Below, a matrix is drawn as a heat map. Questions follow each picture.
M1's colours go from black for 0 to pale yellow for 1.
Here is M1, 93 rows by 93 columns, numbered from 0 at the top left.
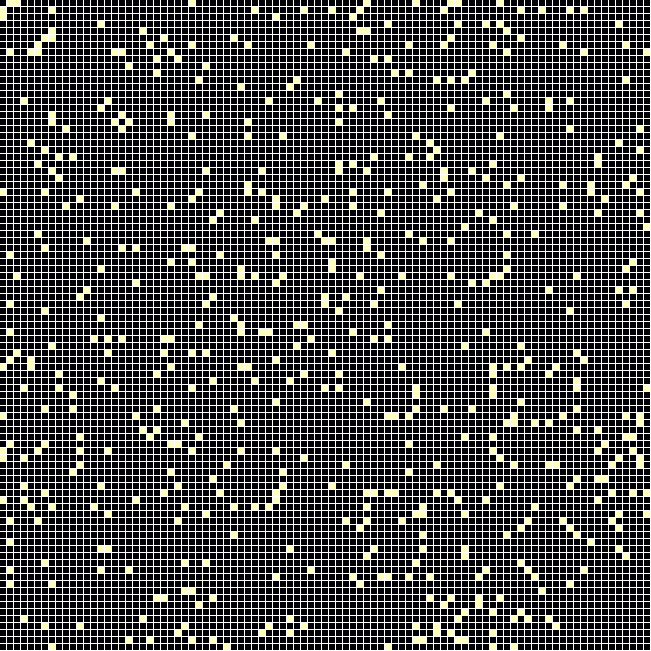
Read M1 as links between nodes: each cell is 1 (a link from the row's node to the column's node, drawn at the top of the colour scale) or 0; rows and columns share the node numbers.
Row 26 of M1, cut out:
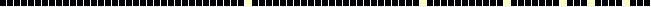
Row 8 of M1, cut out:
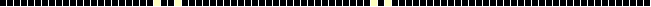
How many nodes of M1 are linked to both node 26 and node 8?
0
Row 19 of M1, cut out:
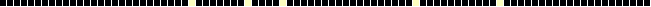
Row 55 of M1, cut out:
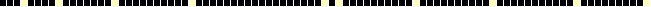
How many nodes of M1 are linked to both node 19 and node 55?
2
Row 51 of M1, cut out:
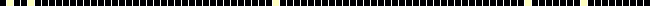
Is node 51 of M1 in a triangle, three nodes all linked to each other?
yes
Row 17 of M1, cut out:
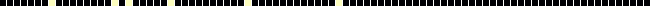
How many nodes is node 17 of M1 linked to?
6
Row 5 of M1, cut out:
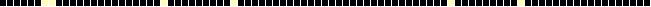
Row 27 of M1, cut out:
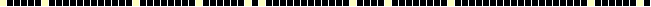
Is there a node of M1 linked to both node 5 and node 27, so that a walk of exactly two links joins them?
yes
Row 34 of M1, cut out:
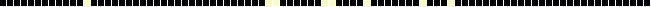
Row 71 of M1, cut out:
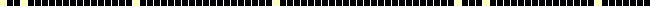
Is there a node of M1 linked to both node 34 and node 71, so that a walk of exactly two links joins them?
yes
